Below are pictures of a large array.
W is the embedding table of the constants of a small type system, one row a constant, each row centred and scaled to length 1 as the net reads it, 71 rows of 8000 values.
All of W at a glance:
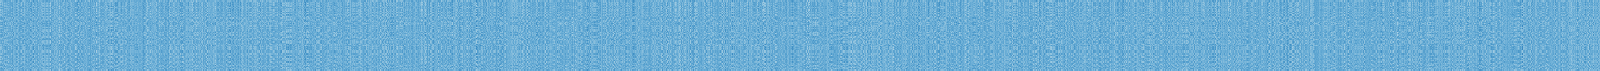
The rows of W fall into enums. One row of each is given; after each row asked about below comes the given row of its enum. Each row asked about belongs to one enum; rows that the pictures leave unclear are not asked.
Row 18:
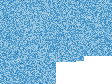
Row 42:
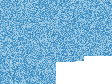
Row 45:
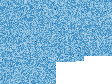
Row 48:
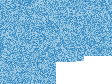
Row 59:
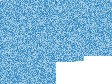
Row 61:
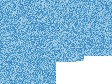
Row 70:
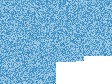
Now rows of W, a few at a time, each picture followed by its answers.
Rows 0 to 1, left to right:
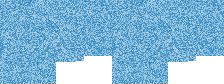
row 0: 48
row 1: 48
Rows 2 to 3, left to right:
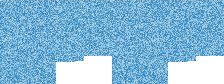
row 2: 59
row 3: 42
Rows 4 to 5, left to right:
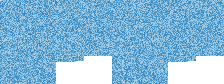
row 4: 59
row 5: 42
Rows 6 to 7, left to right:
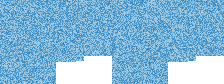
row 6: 70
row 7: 48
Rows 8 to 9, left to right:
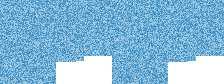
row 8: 70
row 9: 59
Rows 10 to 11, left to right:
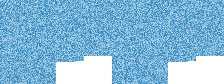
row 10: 59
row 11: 42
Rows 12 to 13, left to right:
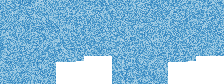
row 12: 48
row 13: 42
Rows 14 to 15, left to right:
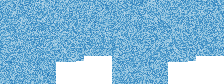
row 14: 61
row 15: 48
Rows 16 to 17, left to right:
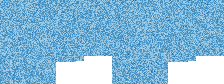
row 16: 42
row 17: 18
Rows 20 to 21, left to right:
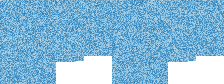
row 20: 59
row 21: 48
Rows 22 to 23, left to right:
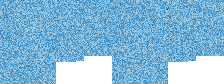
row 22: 18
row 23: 45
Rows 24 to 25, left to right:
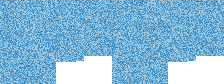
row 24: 18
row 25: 48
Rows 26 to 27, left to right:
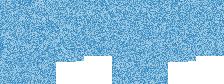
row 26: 48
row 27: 70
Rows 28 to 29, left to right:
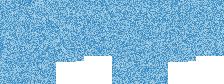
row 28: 48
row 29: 70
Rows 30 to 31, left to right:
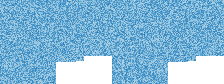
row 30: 70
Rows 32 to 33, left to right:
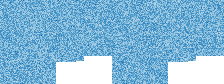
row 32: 18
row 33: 61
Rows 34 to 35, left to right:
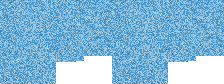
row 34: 18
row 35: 18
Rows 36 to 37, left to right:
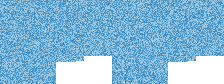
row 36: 70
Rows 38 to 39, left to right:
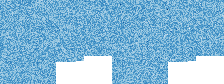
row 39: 45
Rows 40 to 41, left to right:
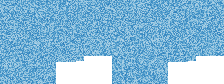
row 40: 70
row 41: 42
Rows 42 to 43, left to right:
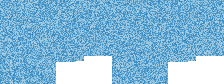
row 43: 70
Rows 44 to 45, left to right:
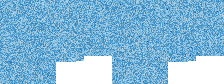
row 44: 61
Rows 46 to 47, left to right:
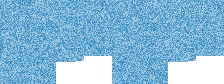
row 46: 48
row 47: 61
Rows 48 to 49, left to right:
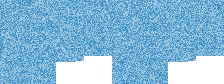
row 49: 61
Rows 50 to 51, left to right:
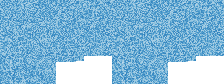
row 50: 42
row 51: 42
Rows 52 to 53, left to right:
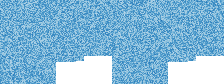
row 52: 42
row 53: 48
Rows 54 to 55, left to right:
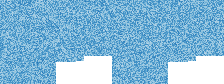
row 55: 70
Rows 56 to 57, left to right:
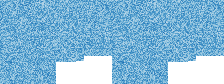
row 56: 61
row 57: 61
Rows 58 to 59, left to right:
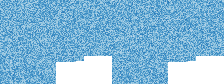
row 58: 42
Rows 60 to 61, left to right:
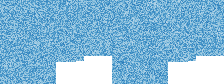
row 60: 70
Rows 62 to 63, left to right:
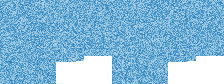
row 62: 61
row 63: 42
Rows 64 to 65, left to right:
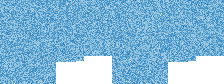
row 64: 70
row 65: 18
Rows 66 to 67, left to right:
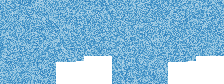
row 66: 48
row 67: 42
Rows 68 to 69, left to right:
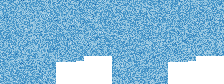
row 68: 18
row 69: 70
